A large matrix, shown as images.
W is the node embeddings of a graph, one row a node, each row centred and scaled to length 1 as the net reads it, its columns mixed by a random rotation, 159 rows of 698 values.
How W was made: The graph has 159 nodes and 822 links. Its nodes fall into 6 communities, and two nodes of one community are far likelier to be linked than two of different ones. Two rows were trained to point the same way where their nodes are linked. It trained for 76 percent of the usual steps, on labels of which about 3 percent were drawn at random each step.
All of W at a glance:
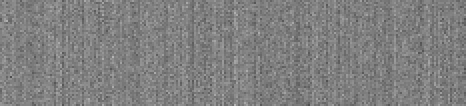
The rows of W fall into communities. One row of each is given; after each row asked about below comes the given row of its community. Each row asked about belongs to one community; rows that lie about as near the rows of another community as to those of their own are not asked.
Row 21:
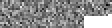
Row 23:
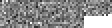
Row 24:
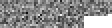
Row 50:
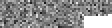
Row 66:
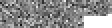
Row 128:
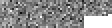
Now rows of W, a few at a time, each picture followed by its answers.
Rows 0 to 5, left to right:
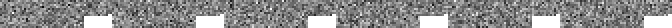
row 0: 128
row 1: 50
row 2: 21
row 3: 66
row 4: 23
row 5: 21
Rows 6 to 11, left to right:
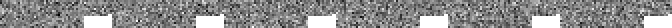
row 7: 21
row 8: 50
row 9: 21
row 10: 21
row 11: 21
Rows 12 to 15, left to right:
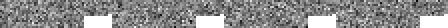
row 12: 24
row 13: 21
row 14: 50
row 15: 21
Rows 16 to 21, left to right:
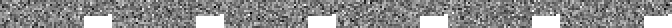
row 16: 66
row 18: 23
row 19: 66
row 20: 128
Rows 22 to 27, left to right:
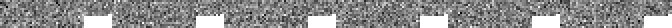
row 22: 66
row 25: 66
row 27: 21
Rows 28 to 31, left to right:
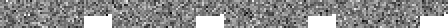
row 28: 23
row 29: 66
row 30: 50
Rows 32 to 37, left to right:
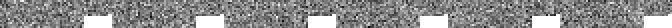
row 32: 66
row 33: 23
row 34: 23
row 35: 66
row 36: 128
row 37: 66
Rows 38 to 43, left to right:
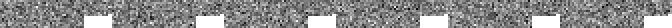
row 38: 128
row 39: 23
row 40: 50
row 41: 24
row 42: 21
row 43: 24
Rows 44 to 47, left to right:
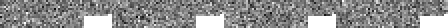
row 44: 24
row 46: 66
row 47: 24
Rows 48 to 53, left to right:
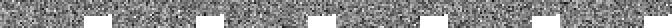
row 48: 21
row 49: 24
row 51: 128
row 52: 24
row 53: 66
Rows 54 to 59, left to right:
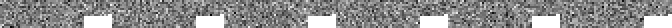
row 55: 21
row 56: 66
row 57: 23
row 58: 66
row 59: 128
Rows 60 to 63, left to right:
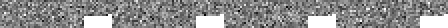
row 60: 23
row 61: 24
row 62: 50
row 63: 21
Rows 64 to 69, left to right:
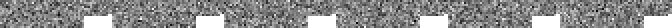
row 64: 66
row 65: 66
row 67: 21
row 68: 66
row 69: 21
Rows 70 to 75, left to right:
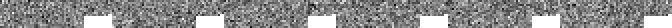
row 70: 66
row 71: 23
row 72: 21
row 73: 128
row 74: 24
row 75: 21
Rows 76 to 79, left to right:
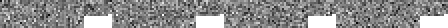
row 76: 21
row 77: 23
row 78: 128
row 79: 21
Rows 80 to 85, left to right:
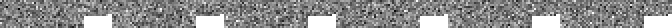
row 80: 66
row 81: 21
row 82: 23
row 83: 50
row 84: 128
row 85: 23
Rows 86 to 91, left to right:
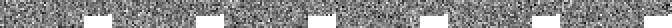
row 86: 50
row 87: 21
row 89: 66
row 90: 23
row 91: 23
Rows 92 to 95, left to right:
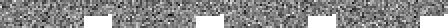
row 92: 66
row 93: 66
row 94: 128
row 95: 23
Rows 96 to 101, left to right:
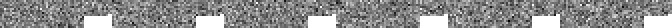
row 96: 66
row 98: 21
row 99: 66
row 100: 128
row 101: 50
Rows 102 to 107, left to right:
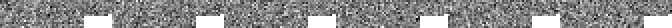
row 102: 21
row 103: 23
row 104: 23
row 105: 128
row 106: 24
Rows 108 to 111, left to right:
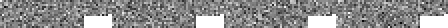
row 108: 128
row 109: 128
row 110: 128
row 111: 66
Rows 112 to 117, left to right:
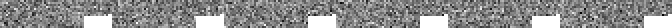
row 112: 50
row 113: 24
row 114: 23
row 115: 23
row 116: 21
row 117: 128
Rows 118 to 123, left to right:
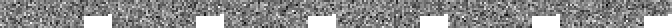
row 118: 23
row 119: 24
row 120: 50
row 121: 24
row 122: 66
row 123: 24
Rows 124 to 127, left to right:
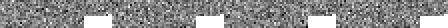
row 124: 21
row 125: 50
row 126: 21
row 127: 50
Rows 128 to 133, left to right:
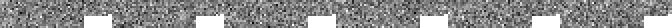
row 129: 50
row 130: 50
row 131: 128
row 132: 24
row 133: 66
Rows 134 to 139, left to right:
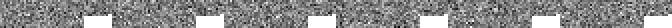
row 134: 23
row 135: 24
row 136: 50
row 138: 21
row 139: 23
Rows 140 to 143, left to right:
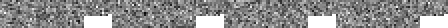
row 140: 21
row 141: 50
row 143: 128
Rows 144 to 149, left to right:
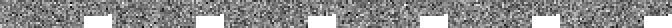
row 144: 23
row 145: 23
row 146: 24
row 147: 66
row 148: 50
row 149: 21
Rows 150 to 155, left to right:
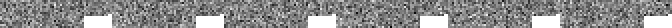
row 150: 50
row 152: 24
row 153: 128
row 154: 24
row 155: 23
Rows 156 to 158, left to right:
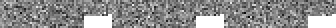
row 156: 128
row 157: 50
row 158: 128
